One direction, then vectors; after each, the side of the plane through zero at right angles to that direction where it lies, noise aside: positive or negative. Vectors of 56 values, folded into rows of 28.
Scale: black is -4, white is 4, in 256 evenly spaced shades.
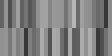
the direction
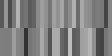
positive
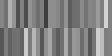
negative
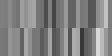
negative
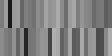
positive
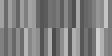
negative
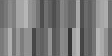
negative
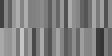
positive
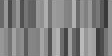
positive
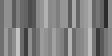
positive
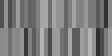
positive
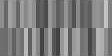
negative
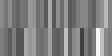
negative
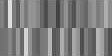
negative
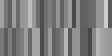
negative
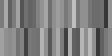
positive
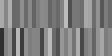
negative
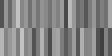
positive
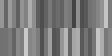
negative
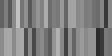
positive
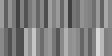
negative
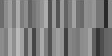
positive
